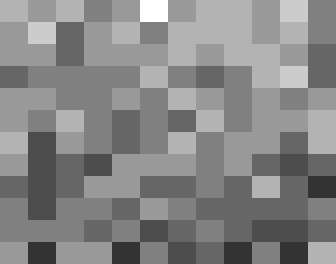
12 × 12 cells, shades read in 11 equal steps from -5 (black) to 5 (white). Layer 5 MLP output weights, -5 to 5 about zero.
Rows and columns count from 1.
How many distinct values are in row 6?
4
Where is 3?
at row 1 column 11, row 2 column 2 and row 4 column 11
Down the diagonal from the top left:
2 3 -1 0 1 0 2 0 -1 -1 -2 2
